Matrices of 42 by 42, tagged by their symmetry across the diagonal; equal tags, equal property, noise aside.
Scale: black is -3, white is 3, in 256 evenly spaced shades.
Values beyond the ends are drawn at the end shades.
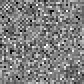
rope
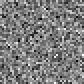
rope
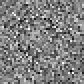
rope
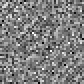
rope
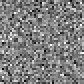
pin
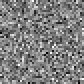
pin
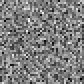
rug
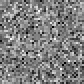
rope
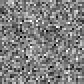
pin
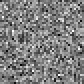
rug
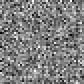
pin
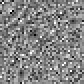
rope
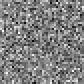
rug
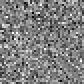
pin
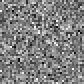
rug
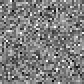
rug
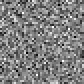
pin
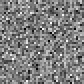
rug
